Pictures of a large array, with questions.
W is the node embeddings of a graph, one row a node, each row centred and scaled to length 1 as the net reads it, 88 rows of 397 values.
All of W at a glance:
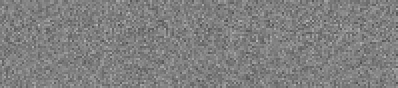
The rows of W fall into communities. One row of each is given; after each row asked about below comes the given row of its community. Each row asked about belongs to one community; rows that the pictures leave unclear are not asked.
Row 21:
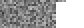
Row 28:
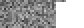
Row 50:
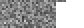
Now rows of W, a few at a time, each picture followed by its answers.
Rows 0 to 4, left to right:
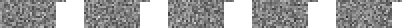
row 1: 50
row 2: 50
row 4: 50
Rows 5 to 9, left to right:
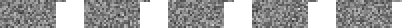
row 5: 28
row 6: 50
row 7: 28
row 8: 21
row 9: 28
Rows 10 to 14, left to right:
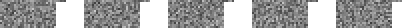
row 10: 50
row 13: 50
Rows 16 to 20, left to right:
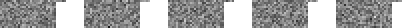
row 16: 50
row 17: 28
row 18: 50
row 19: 21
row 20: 21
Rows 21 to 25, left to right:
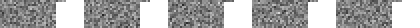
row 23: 50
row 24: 21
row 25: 21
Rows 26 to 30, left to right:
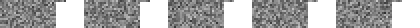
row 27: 21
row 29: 28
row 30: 28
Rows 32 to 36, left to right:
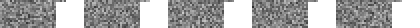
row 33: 28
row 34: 28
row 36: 21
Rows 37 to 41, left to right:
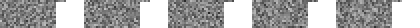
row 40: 28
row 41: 28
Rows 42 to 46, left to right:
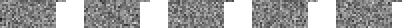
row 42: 21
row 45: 21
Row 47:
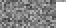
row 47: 28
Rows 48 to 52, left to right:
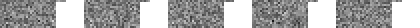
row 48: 28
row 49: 21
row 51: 21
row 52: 28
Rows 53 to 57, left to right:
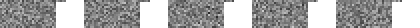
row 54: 50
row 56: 28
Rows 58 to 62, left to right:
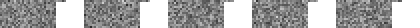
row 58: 50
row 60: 21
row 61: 21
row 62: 50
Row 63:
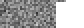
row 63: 21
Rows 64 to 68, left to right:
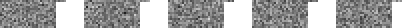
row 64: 50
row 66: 50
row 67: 28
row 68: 28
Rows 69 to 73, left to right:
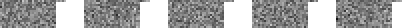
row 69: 28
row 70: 21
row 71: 50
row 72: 50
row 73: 21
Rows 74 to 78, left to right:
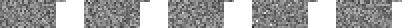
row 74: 28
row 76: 28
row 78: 28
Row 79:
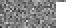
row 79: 28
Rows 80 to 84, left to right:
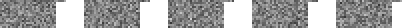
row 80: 21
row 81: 50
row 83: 50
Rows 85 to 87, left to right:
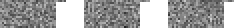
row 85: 50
